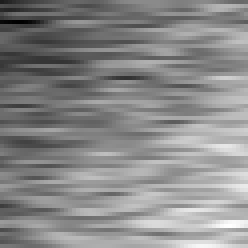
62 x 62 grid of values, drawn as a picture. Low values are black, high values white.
Ninth with the highest average: bottom right. Ninth with the lowest average: top left. Grain: streaks across. Slope: up to the bottom right.
